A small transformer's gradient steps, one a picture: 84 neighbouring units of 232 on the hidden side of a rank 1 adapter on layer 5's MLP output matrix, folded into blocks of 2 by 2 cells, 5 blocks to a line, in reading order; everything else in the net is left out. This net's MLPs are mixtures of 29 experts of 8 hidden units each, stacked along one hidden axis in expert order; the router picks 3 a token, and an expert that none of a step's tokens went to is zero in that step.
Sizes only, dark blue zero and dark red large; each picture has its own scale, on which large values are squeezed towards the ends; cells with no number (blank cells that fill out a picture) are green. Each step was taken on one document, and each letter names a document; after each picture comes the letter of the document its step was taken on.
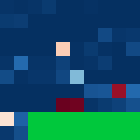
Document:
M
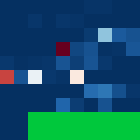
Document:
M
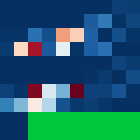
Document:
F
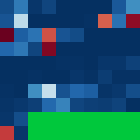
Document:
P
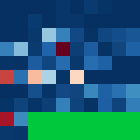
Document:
M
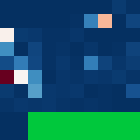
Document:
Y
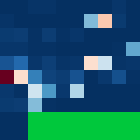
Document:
Y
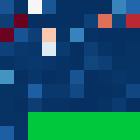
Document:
P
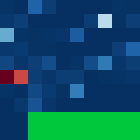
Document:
Y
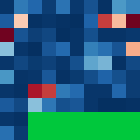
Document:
P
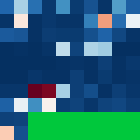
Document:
P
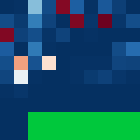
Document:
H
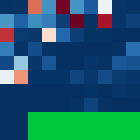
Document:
H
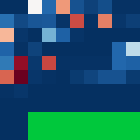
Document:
H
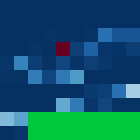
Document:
M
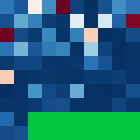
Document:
P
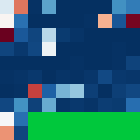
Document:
P
